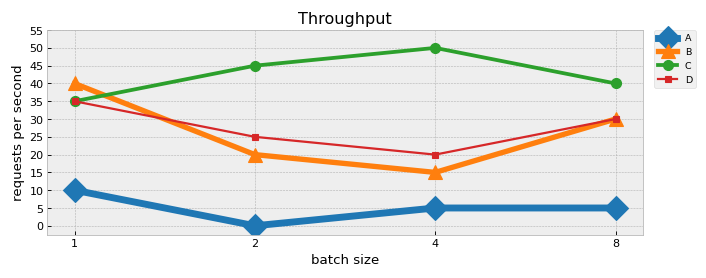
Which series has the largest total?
C
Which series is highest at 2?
C
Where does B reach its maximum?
1
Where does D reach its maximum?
1
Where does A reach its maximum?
1
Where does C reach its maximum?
4
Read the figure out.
Title: Throughput
x-axis: batch size, ticks 1 2 4 8
y-axis: requests per second, ticks 0 5 10 15 20 25 30 35 40 45 50 55
Legend: A, B, C, D
Values:
A: 10 0 5 5
B: 40 20 15 30
C: 35 45 50 40
D: 35 25 20 30
